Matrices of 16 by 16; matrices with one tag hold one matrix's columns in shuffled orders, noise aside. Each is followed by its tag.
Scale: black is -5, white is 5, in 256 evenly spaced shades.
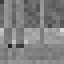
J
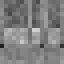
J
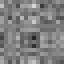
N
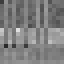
J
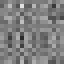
N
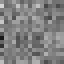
N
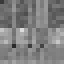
J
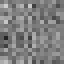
N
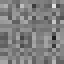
N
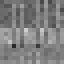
J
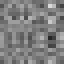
N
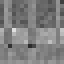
J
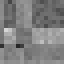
J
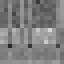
J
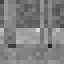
J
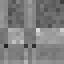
J
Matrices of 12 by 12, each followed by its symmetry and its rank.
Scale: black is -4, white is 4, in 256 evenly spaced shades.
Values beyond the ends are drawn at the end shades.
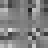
antisymmetric, rank two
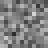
antisymmetric, full rank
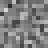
antisymmetric, full rank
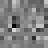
neither, rank two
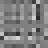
antisymmetric, rank two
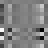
neither, rank one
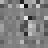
neither, rank two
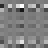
neither, rank one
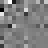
antisymmetric, rank two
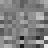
neither, rank two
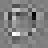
antisymmetric, rank two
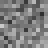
neither, full rank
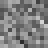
antisymmetric, full rank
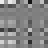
neither, rank one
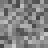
neither, full rank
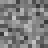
neither, full rank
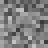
neither, full rank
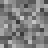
antisymmetric, full rank
